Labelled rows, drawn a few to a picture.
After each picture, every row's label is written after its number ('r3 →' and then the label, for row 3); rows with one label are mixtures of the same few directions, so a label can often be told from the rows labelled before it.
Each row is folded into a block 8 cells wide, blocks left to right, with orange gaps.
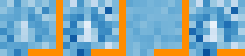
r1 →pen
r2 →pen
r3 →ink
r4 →pen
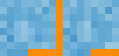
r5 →pen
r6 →pen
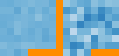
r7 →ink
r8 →ink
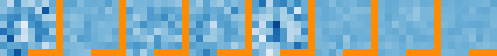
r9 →pen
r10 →pen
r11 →ink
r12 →pen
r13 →pen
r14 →ink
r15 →ink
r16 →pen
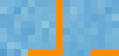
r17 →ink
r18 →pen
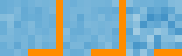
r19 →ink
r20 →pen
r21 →ink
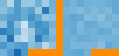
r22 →pen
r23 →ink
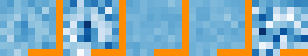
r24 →pen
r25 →pen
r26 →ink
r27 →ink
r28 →ink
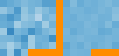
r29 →ink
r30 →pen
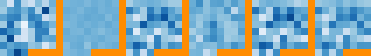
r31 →pen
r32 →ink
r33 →ink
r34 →pen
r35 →ink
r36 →ink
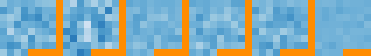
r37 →ink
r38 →pen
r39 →ink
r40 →ink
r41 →ink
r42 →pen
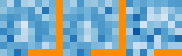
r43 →pen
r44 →pen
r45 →ink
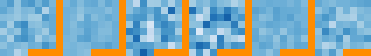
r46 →pen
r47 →pen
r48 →pen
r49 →ink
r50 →ink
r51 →ink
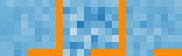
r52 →pen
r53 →ink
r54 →ink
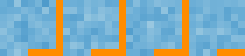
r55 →pen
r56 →ink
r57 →pen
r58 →ink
